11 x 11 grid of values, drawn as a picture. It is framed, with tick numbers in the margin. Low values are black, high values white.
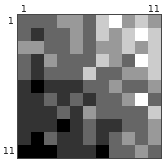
Stripes: none. Ninth with the highest average: top right. Mirror symmetry: none. Slope: up to the top right. Ninth with the lowest average: bottom left.
